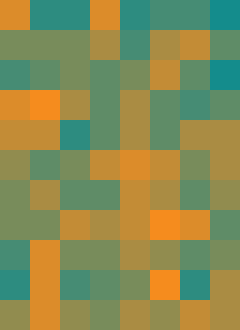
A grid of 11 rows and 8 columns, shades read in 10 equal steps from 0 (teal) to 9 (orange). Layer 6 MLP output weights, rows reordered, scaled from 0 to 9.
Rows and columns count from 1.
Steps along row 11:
up down down up down up down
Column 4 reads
8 6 3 3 3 7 3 6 4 3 4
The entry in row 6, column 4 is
7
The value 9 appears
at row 4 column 2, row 8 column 6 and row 10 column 6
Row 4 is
8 9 6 3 6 3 2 3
